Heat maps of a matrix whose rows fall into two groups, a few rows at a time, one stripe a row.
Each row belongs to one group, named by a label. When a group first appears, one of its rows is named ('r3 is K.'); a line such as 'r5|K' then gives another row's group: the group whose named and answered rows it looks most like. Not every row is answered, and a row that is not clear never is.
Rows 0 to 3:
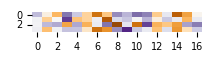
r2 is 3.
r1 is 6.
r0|6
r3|6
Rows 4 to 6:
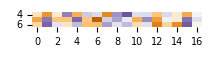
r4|6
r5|3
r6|3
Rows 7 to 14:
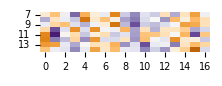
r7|6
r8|6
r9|6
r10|3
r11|3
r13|6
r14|6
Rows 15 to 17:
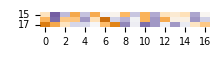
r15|3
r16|3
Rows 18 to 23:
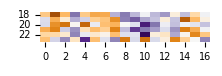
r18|6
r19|6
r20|6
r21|6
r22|6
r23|3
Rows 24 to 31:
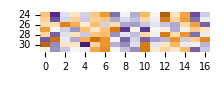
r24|3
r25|3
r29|6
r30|3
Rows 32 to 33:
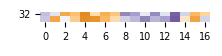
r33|6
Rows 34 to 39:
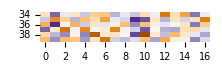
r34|3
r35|6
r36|3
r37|6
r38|3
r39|3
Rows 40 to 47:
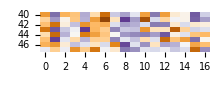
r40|3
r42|6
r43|3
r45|3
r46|6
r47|6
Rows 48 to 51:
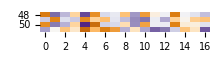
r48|3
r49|6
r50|3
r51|6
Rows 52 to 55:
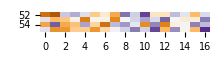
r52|6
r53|6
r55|6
